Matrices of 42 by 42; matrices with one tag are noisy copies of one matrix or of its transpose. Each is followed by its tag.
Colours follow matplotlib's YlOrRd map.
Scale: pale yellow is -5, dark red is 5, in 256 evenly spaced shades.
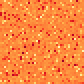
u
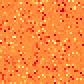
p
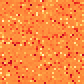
p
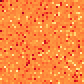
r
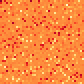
r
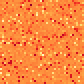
p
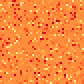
u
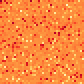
r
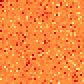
r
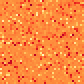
p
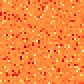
u
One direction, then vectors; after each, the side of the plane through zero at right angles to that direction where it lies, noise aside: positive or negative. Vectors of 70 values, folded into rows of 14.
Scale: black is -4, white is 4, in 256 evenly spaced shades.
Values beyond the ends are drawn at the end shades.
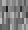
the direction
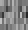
positive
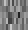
positive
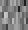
positive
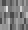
negative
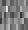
negative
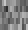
positive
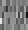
positive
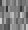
positive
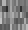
positive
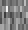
negative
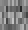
positive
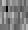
positive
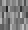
positive
